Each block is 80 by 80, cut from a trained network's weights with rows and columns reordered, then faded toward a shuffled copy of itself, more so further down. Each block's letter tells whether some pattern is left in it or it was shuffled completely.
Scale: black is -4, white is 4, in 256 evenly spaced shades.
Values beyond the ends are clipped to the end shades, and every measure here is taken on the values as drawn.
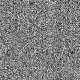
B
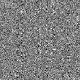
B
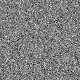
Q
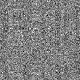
B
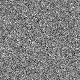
Q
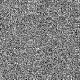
B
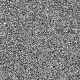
Q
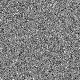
Q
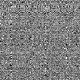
B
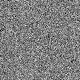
Q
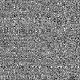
B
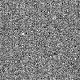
B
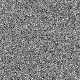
Q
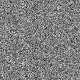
B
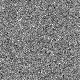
Q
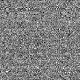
B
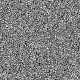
Q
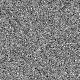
Q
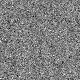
Q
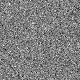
Q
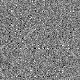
B
